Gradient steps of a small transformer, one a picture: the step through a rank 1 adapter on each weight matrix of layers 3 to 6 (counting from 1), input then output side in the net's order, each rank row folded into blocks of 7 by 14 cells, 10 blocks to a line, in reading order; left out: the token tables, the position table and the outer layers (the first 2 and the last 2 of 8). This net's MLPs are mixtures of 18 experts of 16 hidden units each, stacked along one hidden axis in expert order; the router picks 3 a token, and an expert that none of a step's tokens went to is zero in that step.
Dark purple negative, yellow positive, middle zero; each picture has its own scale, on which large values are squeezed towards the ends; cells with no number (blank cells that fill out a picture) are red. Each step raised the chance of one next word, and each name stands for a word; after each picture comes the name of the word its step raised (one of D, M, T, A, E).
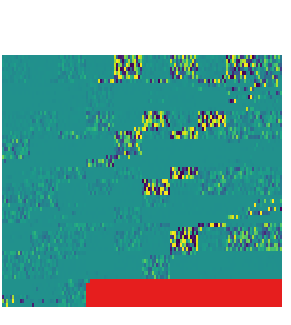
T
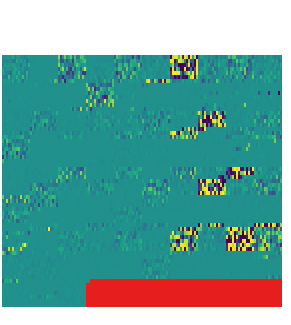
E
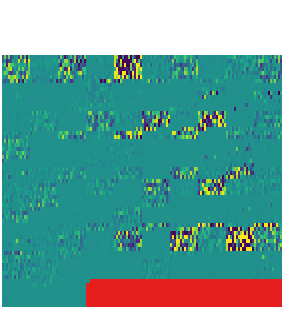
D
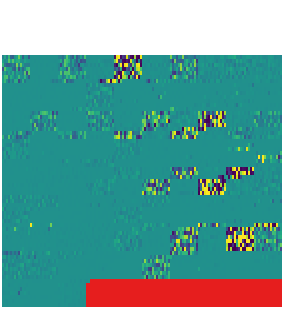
D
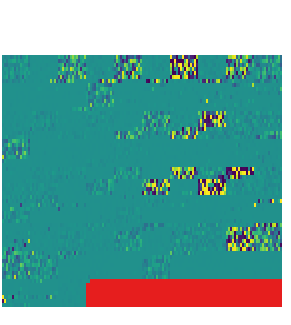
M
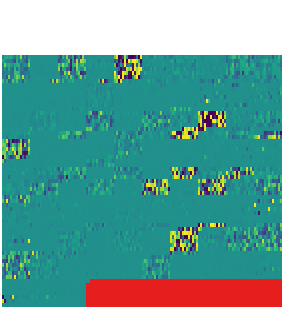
T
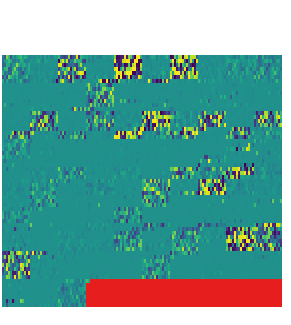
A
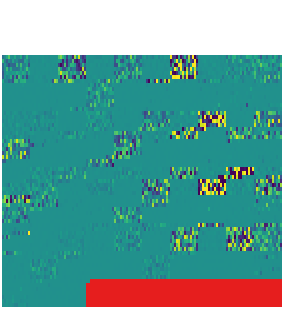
M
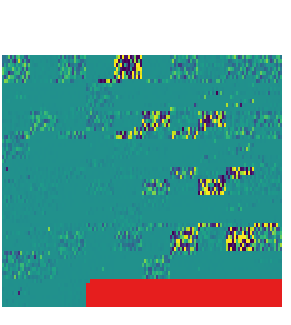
D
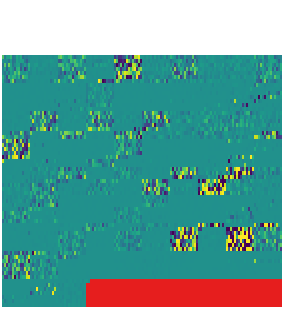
D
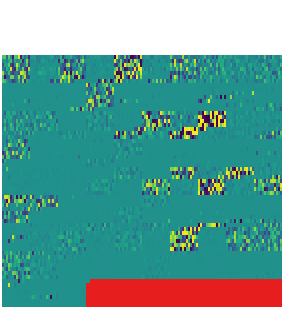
T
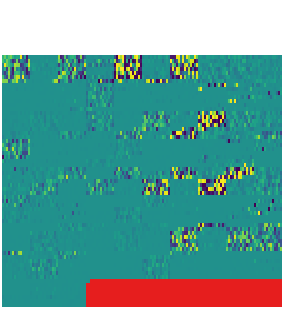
A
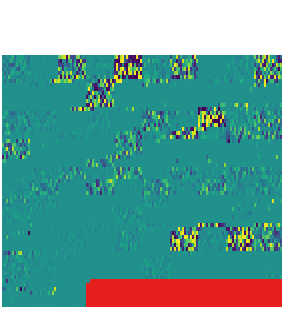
A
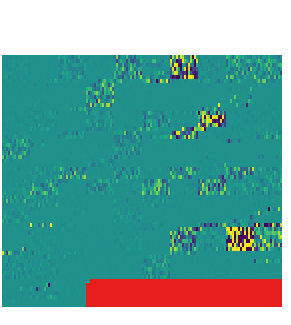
E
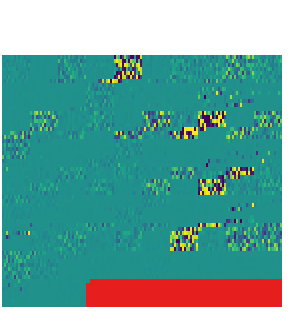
T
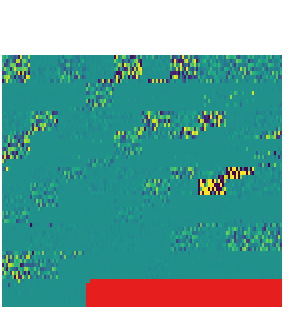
M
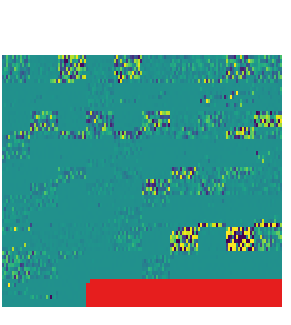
E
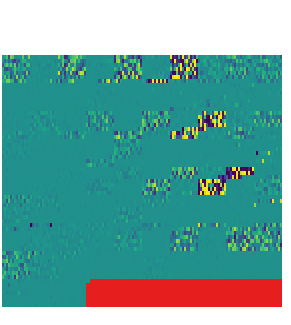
M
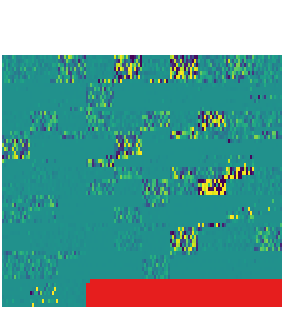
M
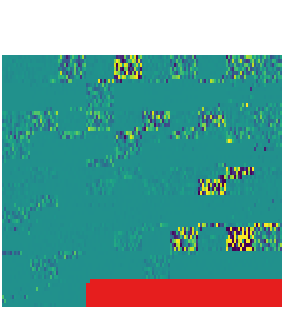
D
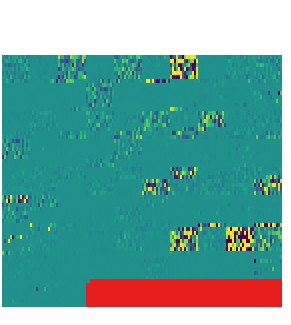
E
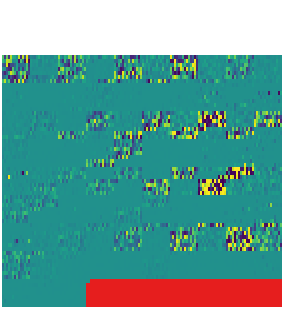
M
